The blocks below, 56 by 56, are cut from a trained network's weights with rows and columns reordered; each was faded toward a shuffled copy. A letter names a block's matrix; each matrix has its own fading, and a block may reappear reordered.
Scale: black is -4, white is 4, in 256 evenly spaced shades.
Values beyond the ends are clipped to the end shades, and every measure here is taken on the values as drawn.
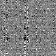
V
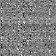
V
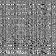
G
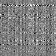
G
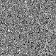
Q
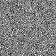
Q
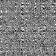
V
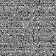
V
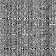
G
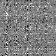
V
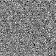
Q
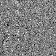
Q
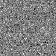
Q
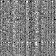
G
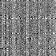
G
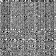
G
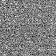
Q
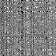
G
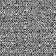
V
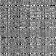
G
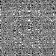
V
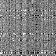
G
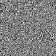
Q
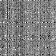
G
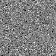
Q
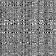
G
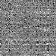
V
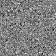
Q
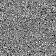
Q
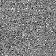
Q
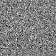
Q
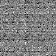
V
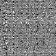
V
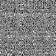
V
